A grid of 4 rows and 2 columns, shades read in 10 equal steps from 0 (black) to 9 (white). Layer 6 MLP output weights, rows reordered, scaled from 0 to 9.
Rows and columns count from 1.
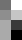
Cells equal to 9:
1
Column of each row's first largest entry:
2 2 1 1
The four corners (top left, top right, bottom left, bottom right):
4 9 6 0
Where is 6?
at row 3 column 1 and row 4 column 1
